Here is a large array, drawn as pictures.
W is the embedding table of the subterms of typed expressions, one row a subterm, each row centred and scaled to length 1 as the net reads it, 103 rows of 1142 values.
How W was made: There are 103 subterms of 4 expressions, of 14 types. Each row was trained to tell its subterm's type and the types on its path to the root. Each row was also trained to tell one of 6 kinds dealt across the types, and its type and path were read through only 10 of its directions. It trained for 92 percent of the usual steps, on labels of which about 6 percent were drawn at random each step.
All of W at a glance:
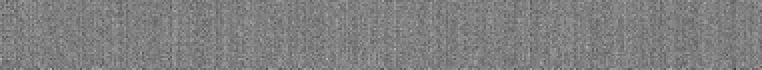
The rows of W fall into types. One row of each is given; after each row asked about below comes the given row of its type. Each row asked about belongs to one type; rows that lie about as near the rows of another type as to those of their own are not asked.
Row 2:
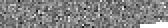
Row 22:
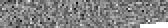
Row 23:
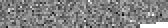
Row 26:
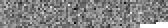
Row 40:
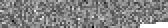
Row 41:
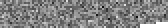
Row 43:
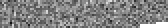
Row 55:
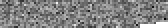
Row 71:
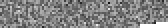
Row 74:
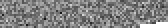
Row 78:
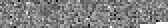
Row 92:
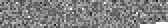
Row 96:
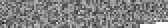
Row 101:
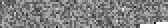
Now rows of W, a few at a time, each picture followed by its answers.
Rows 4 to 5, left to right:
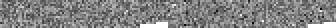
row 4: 71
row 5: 43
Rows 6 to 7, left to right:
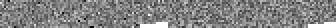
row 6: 101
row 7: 78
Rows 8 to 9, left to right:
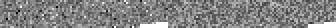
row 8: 23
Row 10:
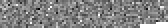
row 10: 26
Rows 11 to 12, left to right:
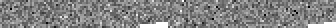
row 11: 40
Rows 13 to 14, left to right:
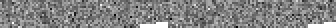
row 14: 43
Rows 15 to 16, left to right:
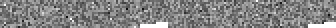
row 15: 71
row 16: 2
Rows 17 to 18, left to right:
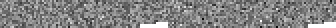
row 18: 2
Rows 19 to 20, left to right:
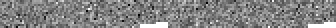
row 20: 78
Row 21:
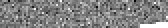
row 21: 43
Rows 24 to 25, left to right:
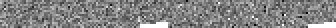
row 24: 26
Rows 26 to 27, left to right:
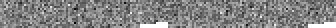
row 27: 74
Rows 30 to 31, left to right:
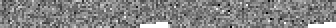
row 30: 71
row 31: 40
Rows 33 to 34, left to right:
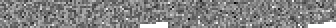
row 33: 40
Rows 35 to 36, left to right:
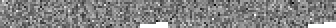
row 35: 26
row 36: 71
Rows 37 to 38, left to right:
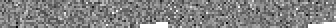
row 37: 78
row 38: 23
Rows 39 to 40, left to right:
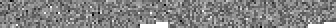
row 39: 71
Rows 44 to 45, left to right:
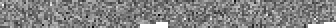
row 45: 40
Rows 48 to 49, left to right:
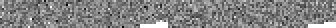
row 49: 74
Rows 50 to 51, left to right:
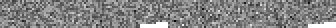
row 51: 101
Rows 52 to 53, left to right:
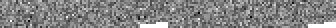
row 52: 74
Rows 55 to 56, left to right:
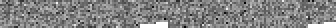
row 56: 43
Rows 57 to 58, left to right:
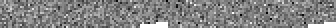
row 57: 2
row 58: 96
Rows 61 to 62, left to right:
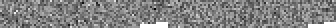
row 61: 71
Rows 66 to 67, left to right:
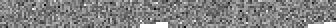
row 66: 43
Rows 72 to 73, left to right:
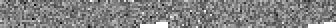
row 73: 101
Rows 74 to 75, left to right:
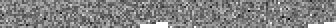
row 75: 74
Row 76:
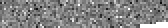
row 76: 101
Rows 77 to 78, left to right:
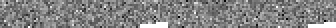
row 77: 96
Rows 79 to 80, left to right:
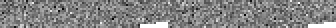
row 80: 23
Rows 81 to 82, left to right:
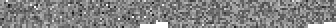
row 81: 96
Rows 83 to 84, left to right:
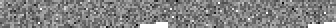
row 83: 96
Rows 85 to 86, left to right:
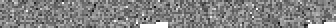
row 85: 78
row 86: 2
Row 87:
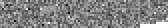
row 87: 71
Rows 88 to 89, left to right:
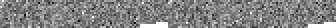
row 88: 96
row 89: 96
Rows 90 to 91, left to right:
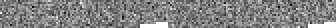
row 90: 23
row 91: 26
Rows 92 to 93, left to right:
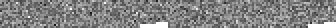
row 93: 26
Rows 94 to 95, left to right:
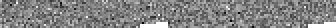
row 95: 96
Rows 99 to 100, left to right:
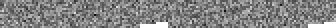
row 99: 78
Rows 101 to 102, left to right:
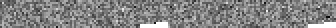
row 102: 40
